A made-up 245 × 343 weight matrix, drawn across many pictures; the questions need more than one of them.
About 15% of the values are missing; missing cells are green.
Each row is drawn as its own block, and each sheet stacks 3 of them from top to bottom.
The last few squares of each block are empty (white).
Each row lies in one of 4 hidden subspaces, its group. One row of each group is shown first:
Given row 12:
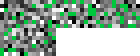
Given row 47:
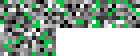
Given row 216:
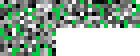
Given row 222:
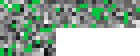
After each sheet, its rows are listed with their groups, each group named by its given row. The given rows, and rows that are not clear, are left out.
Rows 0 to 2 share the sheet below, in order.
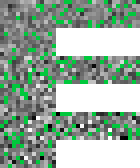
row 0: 216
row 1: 222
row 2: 216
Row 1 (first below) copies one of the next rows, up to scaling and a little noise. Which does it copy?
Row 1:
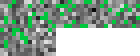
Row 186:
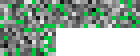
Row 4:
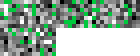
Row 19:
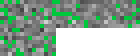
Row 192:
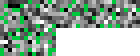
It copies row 186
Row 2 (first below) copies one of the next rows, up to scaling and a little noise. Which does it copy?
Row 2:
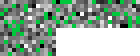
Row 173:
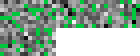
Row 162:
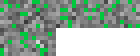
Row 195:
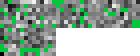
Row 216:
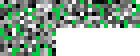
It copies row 216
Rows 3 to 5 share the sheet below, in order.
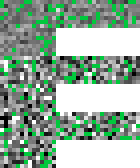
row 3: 12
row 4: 222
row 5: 222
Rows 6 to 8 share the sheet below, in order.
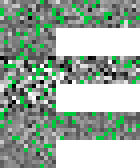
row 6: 216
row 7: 216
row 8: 216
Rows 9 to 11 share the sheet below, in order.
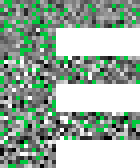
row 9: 47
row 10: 222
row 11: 12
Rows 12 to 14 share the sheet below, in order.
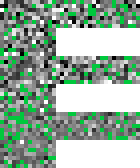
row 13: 12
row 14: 222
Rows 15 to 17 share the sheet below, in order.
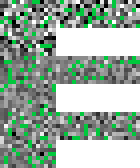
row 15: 47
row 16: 222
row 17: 47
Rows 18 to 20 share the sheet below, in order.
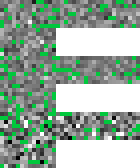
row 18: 216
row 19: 222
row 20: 47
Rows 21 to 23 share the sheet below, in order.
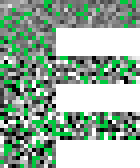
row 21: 222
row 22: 222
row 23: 47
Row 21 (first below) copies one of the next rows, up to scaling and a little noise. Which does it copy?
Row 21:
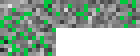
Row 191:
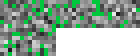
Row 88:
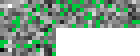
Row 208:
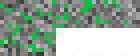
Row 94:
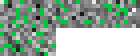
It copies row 88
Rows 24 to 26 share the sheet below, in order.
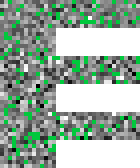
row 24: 12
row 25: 47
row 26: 12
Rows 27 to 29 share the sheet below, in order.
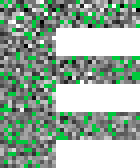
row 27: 47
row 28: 12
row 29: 12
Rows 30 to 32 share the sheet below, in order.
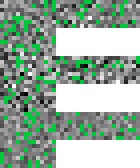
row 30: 12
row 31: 216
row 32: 47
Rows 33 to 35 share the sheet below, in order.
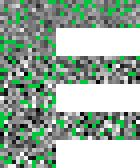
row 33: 222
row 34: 222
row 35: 47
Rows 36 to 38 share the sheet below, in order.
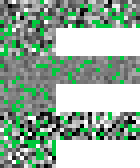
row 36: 216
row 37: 222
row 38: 216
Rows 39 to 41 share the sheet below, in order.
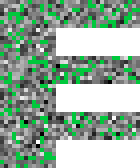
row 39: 47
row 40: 12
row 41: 47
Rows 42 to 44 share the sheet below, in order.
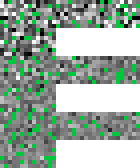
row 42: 222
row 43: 222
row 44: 216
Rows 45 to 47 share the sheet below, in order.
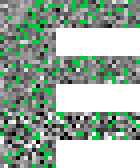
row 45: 12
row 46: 47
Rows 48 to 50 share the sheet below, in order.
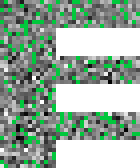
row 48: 222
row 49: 216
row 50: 216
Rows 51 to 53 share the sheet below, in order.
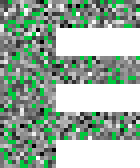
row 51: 47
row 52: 12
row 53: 47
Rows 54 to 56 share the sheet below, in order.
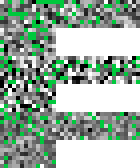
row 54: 216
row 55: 216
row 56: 12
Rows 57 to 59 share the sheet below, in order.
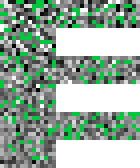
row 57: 216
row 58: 47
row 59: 216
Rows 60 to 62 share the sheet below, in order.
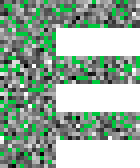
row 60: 222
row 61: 222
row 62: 47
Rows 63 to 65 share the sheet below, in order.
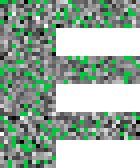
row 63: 222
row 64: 216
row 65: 222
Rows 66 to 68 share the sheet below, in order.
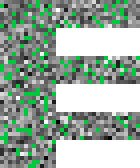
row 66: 12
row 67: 216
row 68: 12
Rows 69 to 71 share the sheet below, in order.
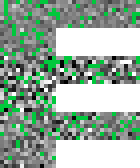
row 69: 222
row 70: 12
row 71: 12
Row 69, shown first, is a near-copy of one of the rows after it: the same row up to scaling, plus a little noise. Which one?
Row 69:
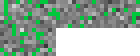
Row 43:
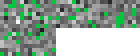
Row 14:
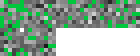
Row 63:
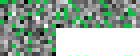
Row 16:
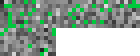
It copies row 14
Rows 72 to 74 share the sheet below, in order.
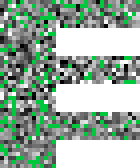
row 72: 47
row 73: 12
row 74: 216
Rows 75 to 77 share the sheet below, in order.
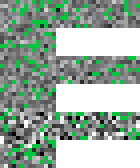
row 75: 12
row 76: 12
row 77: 47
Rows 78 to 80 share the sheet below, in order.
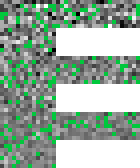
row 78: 216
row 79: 222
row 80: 216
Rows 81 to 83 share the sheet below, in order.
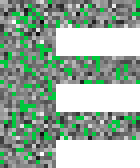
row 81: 47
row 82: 12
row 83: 47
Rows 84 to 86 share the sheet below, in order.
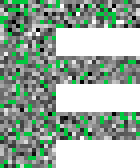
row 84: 47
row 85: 12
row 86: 12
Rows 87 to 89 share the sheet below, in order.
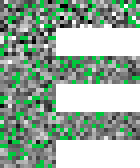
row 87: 12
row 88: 222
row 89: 47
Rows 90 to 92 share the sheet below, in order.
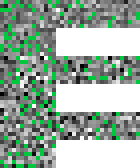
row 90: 12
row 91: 216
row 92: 12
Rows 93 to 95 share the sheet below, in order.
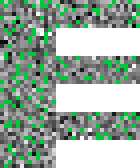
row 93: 222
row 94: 222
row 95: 12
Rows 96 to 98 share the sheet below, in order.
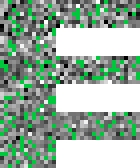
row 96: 47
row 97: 12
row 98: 216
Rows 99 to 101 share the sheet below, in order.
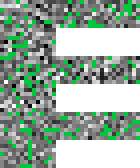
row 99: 222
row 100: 216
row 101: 47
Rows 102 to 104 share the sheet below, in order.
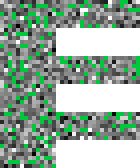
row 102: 216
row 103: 47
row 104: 12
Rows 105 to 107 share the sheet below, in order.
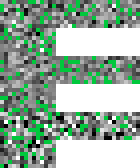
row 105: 47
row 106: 216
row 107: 47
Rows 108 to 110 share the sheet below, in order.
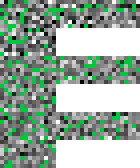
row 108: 12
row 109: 12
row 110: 12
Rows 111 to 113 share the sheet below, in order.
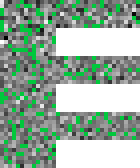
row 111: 222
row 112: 47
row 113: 12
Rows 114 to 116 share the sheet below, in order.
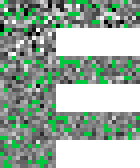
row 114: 47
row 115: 47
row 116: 47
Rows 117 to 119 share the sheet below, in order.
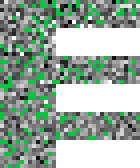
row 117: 12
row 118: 12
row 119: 47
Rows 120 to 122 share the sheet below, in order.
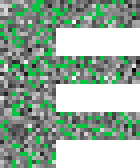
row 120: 222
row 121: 222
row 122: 216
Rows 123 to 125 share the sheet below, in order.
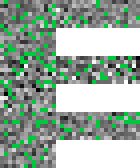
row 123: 12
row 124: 222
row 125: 12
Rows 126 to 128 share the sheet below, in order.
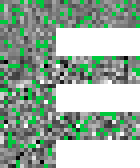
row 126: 222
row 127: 12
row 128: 47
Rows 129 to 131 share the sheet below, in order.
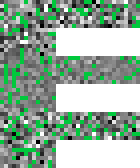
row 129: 12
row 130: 12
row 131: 47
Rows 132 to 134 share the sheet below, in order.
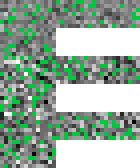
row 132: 47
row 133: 222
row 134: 222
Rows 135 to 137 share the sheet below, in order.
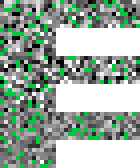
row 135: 222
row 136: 47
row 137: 47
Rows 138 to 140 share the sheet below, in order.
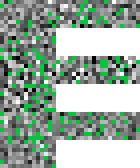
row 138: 12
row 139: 222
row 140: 222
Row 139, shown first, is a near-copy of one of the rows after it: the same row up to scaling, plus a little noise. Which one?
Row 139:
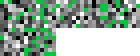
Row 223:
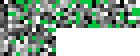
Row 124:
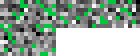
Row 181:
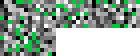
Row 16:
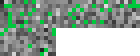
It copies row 181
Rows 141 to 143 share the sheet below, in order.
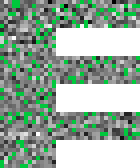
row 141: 12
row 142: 47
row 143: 216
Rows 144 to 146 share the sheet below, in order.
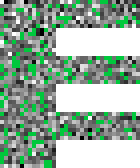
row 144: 222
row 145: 216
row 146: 12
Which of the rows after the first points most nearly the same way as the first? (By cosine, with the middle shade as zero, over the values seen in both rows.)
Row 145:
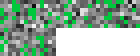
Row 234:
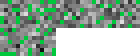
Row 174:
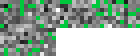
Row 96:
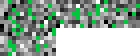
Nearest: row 96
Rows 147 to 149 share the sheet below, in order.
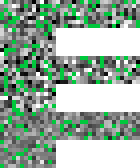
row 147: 216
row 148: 222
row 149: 47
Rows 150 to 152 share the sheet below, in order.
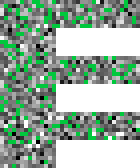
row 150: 47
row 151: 47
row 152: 47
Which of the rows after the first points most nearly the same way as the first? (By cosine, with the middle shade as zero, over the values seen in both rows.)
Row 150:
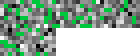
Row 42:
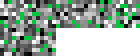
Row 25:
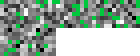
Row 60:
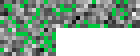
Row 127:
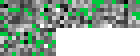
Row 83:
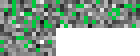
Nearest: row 25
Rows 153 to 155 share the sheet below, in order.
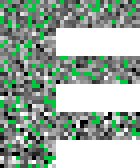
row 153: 47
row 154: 222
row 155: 216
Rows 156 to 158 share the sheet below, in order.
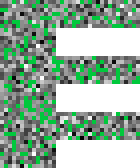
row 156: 47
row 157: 47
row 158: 12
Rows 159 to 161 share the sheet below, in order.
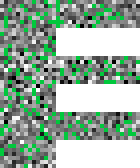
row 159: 12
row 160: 47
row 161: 222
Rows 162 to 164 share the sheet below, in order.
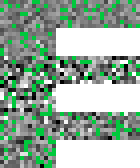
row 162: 216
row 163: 12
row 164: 12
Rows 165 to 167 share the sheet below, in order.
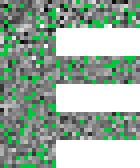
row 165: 12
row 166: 216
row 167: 12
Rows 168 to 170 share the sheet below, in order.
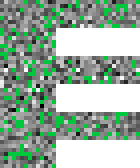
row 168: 12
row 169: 47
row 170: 222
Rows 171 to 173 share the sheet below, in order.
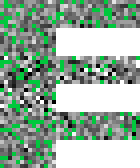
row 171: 12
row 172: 216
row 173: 216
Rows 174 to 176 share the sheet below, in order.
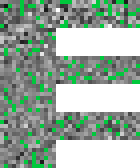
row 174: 12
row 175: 222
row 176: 47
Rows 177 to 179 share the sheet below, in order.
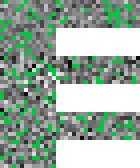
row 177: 12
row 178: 216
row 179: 12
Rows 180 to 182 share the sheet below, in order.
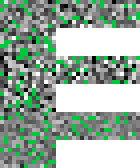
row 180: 12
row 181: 222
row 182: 12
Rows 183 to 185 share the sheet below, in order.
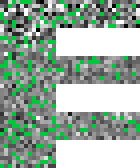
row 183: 47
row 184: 216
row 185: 222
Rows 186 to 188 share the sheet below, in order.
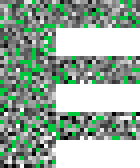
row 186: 222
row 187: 12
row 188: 12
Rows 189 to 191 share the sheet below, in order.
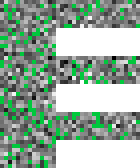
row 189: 12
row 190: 12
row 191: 222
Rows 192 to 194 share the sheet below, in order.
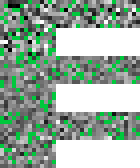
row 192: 222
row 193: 216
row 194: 12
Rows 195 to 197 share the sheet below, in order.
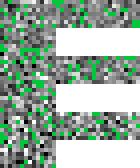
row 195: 216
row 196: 222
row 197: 222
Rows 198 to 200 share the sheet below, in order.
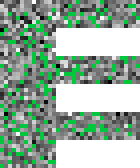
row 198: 216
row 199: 12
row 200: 222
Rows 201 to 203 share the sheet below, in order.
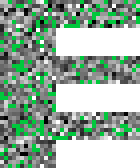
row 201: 47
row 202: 216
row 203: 12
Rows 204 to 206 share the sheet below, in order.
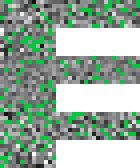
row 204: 216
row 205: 12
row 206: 222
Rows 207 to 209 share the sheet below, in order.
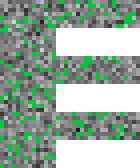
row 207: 47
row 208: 222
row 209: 222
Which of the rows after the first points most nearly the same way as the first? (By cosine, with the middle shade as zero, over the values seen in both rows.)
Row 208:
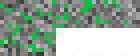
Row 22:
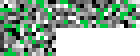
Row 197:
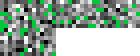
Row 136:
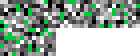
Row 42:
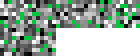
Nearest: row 197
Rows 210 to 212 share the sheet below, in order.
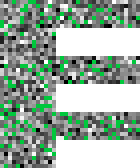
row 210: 12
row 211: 12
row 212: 222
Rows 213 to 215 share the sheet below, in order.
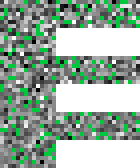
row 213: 12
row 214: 47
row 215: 47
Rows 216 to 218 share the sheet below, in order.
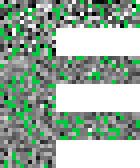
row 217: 222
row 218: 222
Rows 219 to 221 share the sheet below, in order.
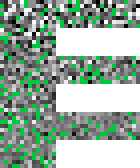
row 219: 47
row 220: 12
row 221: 222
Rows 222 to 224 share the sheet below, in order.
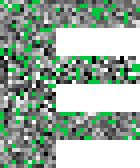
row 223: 222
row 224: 222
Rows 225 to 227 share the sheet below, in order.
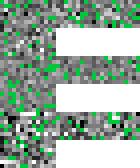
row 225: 47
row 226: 216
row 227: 216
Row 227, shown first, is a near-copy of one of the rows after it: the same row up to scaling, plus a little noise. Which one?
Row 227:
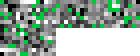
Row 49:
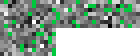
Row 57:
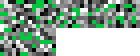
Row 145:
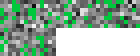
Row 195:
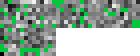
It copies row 195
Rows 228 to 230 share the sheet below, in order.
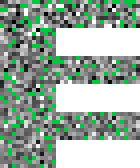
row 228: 47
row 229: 47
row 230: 47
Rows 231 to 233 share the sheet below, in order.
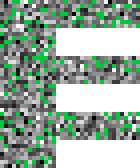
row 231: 216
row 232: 216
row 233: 222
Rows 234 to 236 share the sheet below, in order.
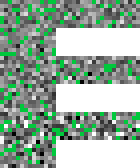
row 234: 47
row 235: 12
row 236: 47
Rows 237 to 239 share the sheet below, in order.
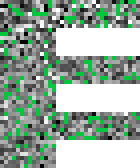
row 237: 12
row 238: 216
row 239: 12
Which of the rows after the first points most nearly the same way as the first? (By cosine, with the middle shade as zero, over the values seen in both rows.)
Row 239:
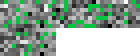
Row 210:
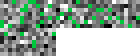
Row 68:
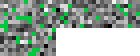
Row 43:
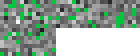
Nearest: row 68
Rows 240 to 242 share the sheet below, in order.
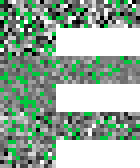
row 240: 216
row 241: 12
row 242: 222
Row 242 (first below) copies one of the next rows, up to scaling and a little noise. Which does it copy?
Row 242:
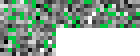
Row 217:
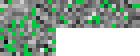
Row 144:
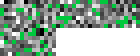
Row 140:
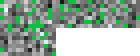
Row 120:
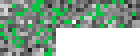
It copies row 217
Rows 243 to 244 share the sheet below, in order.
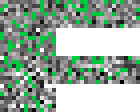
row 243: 47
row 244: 216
